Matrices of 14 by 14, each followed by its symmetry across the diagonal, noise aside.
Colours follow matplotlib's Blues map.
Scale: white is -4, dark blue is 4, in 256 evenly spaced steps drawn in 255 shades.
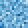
antisymmetric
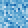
antisymmetric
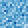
symmetric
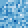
antisymmetric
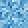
antisymmetric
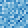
symmetric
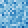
symmetric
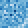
symmetric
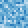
symmetric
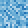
antisymmetric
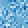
antisymmetric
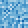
antisymmetric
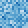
symmetric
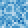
symmetric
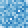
symmetric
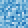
symmetric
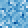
symmetric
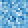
antisymmetric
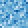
antisymmetric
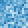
symmetric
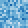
antisymmetric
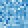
antisymmetric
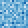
symmetric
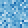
antisymmetric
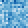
antisymmetric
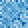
symmetric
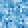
antisymmetric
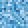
antisymmetric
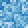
symmetric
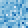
symmetric
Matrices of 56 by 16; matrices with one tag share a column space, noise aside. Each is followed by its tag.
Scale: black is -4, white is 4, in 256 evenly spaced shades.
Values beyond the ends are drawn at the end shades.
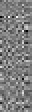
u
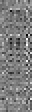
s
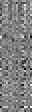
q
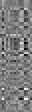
s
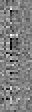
s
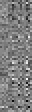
q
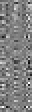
q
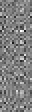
u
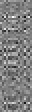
u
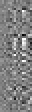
s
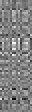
s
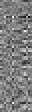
u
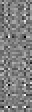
q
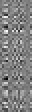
u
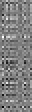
q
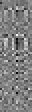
s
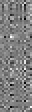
q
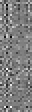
q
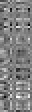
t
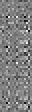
u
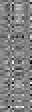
q
